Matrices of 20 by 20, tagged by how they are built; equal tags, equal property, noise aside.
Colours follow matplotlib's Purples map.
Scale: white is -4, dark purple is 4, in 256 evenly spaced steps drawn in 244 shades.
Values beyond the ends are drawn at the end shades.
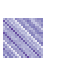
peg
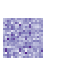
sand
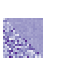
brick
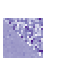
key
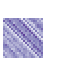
peg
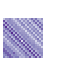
peg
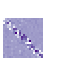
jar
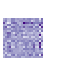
sand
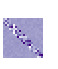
jar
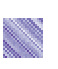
peg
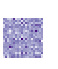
sand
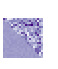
key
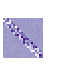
jar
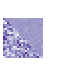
brick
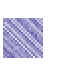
peg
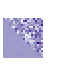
key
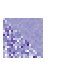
brick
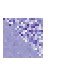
key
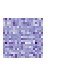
sand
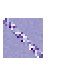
jar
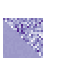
key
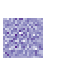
sand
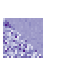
brick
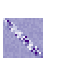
jar
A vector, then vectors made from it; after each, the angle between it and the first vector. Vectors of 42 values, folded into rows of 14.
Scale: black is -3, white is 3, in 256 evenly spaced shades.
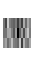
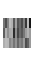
partly aligned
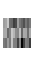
orthogonal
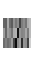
partly aligned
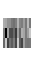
orthogonal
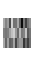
orthogonal
